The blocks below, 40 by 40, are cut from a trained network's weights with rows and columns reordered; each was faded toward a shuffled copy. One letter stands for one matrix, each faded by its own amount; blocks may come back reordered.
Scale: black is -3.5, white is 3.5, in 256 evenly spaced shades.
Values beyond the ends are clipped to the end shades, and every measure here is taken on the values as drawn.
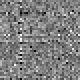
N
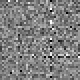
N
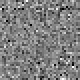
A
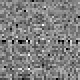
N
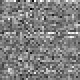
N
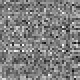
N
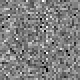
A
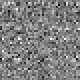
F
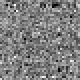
N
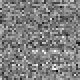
N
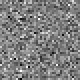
A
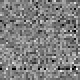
N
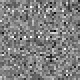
F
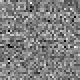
N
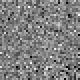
A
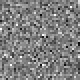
A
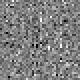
A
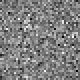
A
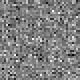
F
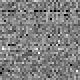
N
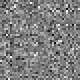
F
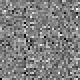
F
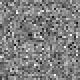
A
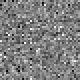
A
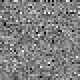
A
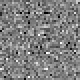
A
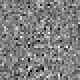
F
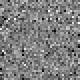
A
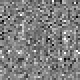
F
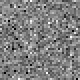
A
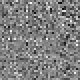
F
